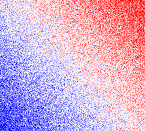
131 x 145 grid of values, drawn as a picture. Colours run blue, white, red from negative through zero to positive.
The grain is fine, like static. The top right is the ninth with the highest average. On average the colour sits 50% of the way up the scale. Neither half mirrors the other. No row or column stands out. Values rise toward the top right. The values follow a bell shape. The ninth with the lowest average is the bottom left.
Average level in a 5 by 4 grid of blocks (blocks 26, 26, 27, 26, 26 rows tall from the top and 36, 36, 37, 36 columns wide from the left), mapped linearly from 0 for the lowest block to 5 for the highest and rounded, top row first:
2 3 4 5 | 2 3 4 4 | 1 2 3 4 | 1 1 2 3 | 0 1 2 3
